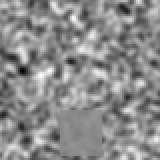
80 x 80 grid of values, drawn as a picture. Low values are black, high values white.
The values follow a bell shape. No lone cell stands out from its neighbours. The bottom middle is the calmest part. The field is mottled with small blotches. No single row or column stands out from its neighbours. In the bottom middle lies a patch that is calmer than the rest. The halves do not mirror each other. No regular stripes run through it.
